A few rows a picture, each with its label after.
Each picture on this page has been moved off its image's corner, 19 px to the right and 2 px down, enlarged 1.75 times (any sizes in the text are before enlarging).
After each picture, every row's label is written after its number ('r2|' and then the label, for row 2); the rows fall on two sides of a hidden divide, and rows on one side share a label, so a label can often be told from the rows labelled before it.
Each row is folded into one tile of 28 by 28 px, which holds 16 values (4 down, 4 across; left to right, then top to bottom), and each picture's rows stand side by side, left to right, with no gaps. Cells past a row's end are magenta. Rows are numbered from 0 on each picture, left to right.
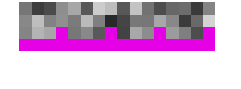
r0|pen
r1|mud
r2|pen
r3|pen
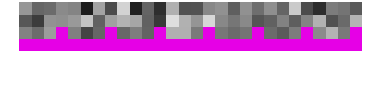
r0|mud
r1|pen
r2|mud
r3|pen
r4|mud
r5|mud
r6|pen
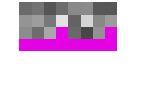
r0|pen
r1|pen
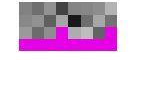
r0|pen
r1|mud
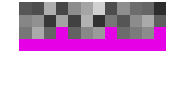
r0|pen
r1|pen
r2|mud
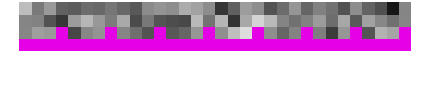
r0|mud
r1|pen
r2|mud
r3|mud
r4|pen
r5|pen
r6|mud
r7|pen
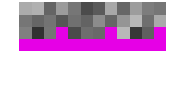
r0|mud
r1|mud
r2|pen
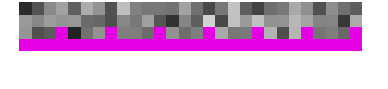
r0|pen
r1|mud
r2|mud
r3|pen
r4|pen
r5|pen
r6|pen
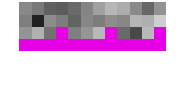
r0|mud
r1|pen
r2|pen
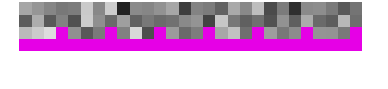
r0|pen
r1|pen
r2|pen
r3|mud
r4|pen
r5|pen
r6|mud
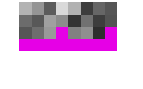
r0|mud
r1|mud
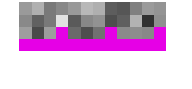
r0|pen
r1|mud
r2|pen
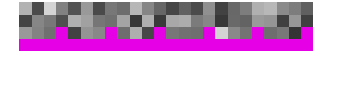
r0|mud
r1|pen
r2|mud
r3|pen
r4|pen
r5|mud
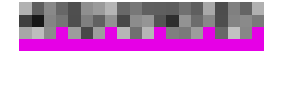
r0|mud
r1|pen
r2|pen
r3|pen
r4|pen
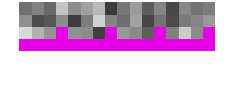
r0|pen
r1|mud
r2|pen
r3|pen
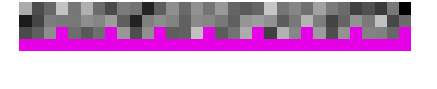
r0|mud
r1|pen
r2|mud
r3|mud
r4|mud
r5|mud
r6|mud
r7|pen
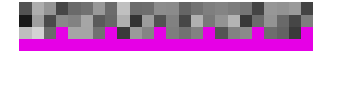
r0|pen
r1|pen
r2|mud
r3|mud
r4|pen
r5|mud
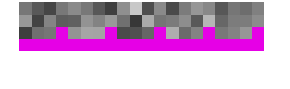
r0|mud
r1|pen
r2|mud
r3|pen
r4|pen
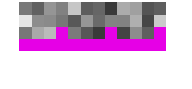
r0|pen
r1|mud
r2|pen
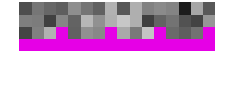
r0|pen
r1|pen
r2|pen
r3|mud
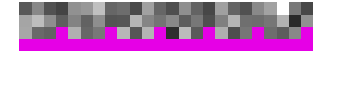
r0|pen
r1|mud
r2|pen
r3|mud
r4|pen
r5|pen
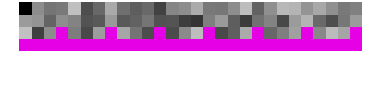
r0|pen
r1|mud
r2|mud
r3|mud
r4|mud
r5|mud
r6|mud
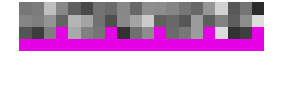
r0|mud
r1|pen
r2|mud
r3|mud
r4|mud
